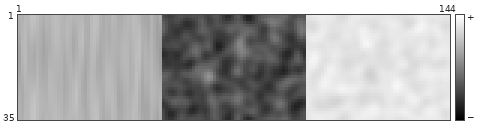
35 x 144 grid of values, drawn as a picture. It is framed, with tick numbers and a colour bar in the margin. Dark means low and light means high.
The table splits into one row of 3 panels. Panel 1,1: high, streaked downward, faint in contrast. Panel 1,2: low, blotchy. Panel 1,3: very high, blotchy, faint in contrast.
